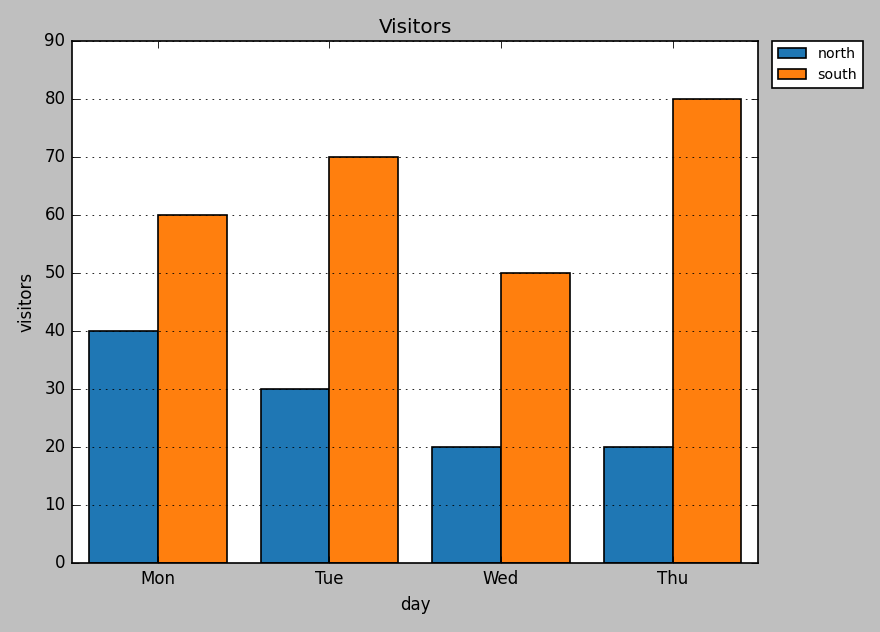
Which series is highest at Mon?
south
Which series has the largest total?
south
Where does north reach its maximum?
Mon
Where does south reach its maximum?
Thu
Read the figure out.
Title: Visitors
x-axis: day, ticks Mon Tue Wed Thu
y-axis: visitors, ticks 0 10 20 30 40 50 60 70 80 90
Legend: north, south
Values:
north: 40 30 20 20
south: 60 70 50 80
